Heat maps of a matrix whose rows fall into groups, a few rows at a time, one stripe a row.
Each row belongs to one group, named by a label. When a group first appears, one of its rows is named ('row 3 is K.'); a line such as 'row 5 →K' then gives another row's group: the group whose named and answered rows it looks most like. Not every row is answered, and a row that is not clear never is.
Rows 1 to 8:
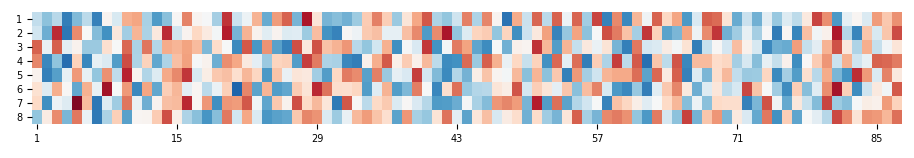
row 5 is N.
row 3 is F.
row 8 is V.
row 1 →N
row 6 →F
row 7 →N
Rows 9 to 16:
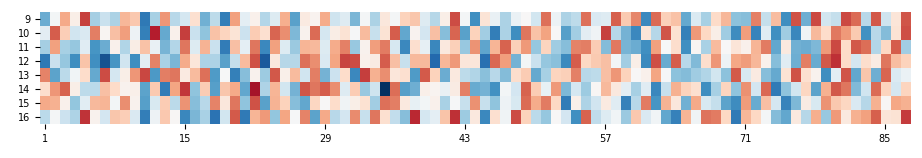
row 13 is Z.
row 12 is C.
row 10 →F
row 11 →C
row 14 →F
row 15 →F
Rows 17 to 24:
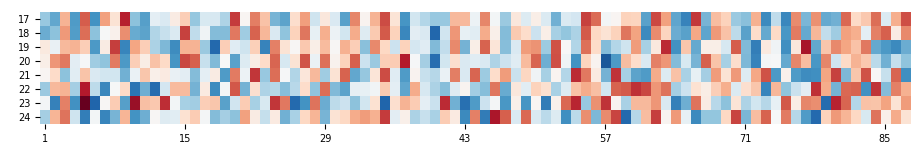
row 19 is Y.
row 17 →V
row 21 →C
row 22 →V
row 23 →Z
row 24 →C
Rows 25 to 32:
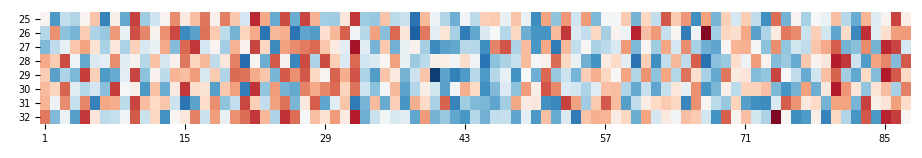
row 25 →N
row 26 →Z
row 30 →F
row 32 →N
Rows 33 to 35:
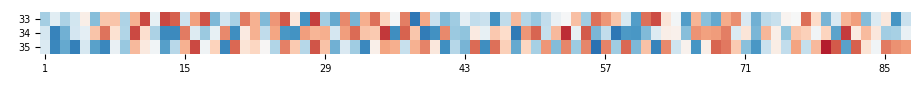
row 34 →Y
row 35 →N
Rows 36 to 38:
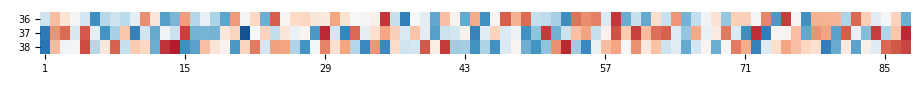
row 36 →C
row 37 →V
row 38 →Z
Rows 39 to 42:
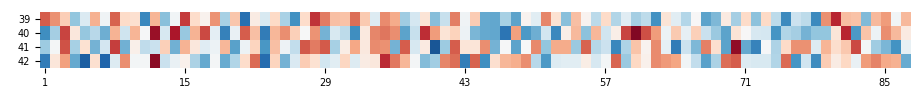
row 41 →Y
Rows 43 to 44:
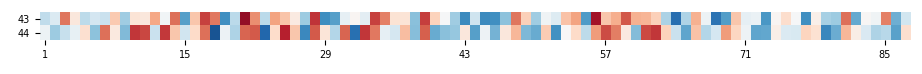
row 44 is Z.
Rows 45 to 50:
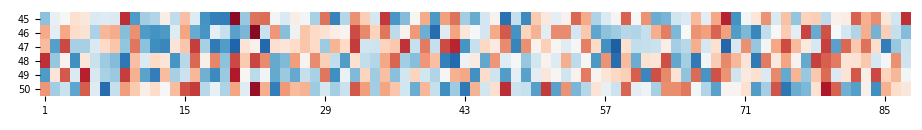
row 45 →V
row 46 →Y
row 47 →Y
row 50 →N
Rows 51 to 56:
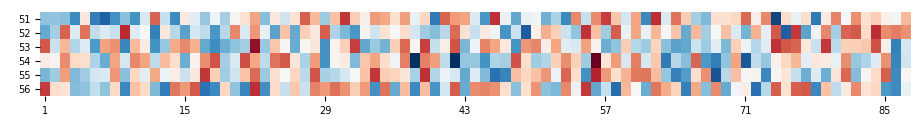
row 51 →C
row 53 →Y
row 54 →Z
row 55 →Z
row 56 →Y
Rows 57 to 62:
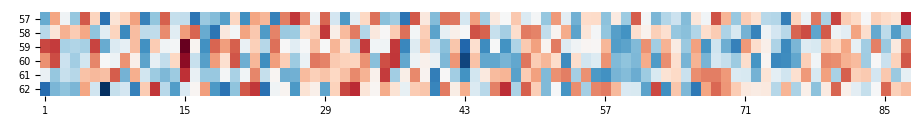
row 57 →V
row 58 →Y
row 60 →F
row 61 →Y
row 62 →C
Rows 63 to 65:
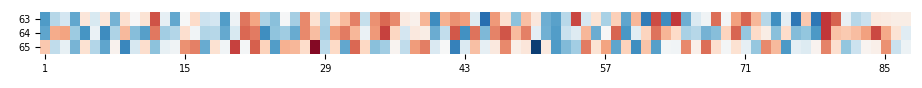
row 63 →C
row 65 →N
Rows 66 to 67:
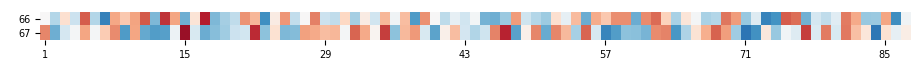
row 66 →Z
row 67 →Y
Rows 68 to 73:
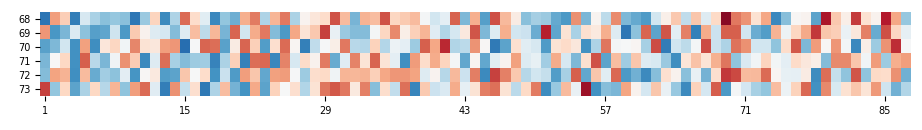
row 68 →C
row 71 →V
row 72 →C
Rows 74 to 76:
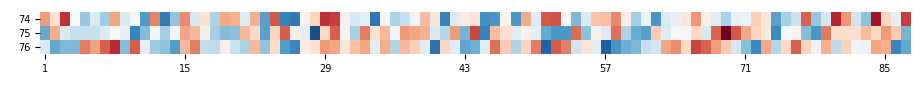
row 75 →C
